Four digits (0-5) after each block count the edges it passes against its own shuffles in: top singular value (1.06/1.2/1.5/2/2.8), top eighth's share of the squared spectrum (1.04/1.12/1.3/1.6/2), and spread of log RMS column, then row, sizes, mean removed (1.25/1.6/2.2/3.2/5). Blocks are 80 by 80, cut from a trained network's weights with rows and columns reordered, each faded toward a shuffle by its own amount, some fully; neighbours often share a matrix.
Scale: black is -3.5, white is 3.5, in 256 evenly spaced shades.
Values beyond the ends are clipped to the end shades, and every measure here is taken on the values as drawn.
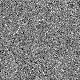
0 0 0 0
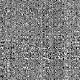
3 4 2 3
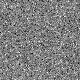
0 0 0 0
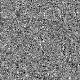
2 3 1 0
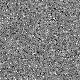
0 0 0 0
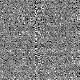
3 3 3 1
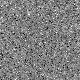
0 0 0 0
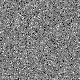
0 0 0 0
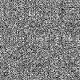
3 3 0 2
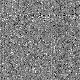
2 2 0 1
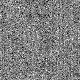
2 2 0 1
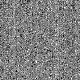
2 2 0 1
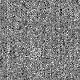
2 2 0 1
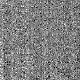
3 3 1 2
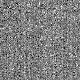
2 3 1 2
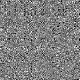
3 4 2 2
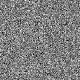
2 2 0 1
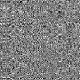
3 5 2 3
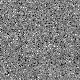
1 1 0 0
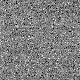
1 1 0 0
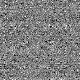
2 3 2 1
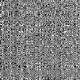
3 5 2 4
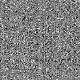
2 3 1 2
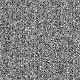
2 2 0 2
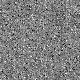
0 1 0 0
